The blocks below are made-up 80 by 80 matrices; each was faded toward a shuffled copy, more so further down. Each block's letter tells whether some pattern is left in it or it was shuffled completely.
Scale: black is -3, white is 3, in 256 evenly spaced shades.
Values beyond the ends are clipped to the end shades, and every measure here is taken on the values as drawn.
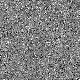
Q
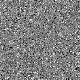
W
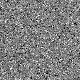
Q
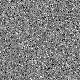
Q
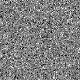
W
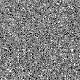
W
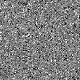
W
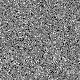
Q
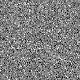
W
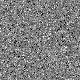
Q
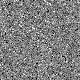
Q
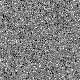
Q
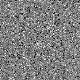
W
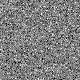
Q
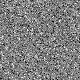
Q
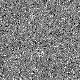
Q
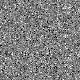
W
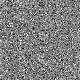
W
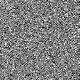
W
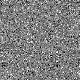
W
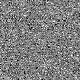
W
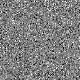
W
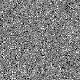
W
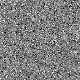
W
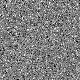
Q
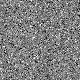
Q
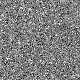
Q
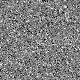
Q
